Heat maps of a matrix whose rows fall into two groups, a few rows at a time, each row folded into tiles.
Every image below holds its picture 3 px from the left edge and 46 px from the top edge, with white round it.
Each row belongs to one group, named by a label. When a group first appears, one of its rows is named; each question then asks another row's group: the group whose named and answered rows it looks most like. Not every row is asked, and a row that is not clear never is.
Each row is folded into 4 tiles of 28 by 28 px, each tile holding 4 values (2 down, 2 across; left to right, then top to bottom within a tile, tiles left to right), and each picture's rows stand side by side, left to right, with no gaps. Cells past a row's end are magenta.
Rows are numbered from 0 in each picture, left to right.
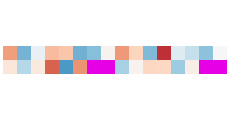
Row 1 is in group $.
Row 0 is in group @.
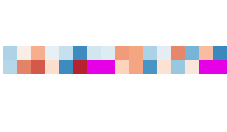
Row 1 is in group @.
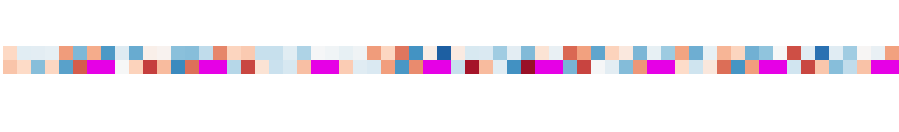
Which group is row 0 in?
@
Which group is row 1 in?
$
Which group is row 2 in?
$
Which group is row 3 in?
@
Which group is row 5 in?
$
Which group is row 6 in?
@
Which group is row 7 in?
$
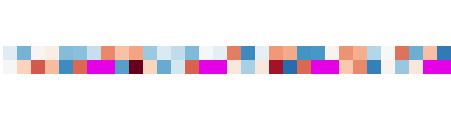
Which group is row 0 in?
$
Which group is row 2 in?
@
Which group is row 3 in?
@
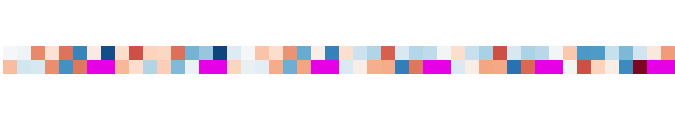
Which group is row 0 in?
@
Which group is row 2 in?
@
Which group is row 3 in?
$
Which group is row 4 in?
$
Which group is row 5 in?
$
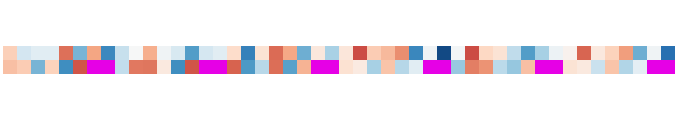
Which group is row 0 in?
@
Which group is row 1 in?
$
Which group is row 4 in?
$
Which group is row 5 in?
@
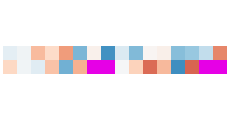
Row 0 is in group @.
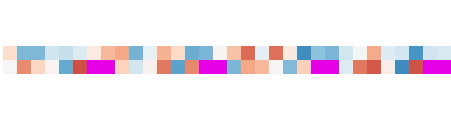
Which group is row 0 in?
$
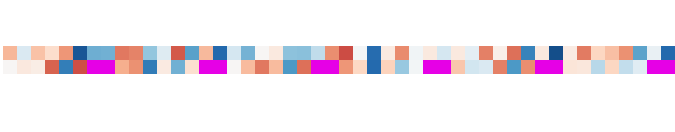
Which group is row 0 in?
@
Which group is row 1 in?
@
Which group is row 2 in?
$
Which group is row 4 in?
@
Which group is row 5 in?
@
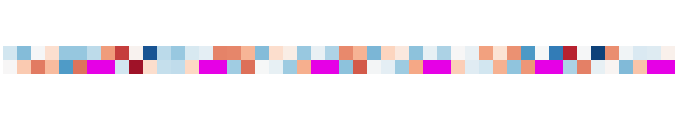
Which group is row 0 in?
$
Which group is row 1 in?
$
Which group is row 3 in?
$
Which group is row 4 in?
@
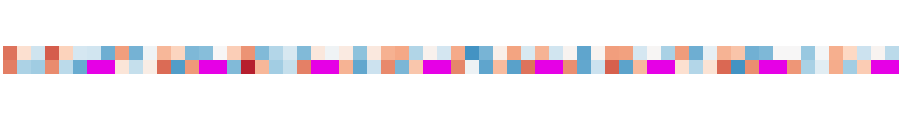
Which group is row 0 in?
@
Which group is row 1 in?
@
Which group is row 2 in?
$
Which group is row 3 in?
@
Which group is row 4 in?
@
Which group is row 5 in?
@
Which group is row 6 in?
@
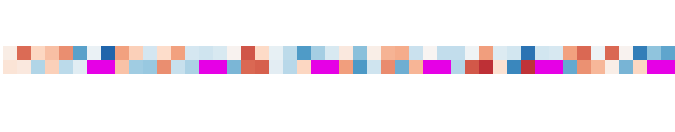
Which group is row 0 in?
@
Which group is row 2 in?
$
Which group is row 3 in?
@
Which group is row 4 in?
$
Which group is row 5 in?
$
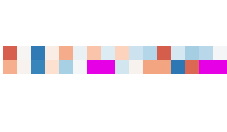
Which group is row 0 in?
@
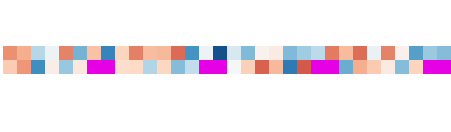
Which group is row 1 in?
@
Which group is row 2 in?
$
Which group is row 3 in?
$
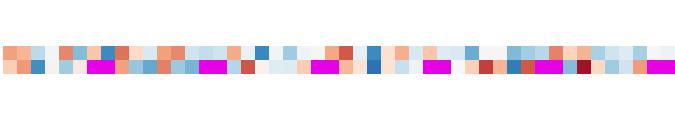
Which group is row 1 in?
@
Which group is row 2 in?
$
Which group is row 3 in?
@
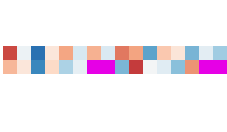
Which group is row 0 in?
@
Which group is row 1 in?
$
